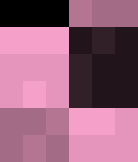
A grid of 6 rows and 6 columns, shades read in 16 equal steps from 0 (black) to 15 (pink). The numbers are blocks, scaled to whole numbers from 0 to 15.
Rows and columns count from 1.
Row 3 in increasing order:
2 2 3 14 14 14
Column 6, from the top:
10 2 2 2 14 14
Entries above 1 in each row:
3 6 6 6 6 6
